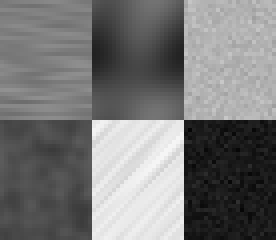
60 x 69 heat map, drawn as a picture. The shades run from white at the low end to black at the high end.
The table splits into 2 rows of 3 panels. Panel 1,1: middling, streaked across, faint in contrast. Panel 1,2: high, smooth. Panel 1,3: low, fine-grained, faint in contrast. Panel 2,1: high, blotchy, faint in contrast. Panel 2,2: very low, slanting up to the right, faint in contrast. Panel 2,3: very high, fine-grained, faint in contrast.
